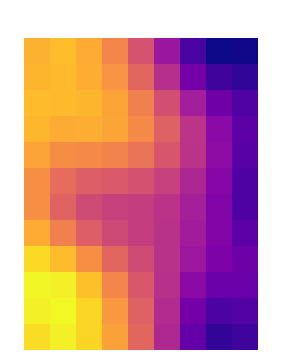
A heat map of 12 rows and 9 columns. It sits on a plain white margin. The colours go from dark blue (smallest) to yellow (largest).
Calmest part: top left. Ninth with the highest average: bottom left. Lone odd cells: none. Slope: up to the left.
